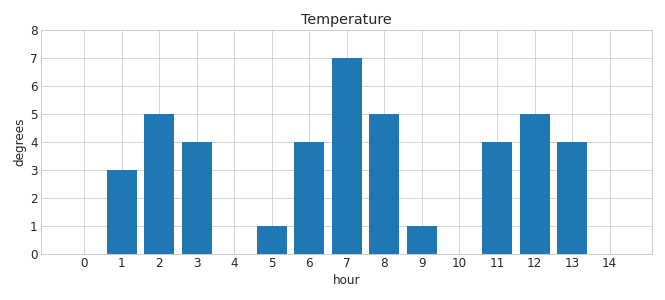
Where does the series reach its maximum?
7
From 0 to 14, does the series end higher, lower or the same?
the same
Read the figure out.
Title: Temperature
x-axis: hour, ticks 0 1 2 3 4 5 6 7 8 9 10 11 12 13 14
y-axis: degrees, ticks 0 1 2 3 4 5 6 7 8
Values:
0 3 5 4 0 1 4 7 5 1 0 4 5 4 0
